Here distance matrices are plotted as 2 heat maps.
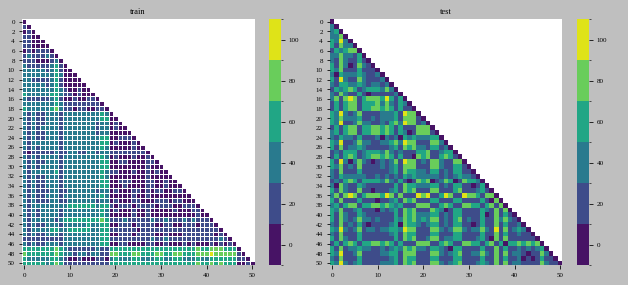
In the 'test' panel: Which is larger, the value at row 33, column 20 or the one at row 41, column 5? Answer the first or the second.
the first
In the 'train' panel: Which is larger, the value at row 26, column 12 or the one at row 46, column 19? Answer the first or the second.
the first
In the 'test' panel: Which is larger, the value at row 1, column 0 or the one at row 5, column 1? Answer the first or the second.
the first
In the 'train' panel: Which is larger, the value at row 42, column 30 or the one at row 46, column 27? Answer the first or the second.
the second
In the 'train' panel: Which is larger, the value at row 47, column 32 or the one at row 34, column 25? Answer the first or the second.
the first
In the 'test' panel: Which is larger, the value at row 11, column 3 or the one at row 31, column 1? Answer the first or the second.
the first
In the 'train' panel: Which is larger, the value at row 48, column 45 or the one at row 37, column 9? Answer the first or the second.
the first
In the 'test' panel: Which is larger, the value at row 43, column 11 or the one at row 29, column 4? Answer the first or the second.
the first
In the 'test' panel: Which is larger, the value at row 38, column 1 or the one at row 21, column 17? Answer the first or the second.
the second
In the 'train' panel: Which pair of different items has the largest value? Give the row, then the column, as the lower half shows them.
48, 41
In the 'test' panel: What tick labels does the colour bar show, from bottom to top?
0, 20, 40, 60, 80, 100
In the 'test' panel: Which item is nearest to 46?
38
